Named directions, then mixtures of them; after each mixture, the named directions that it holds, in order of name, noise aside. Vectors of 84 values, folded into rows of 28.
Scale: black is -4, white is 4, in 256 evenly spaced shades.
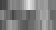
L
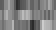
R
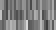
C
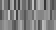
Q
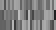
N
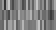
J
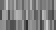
C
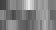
L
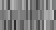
J, N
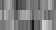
R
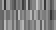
J, Q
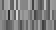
C, Q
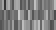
J, N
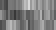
C, L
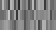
Q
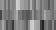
C, R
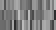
N
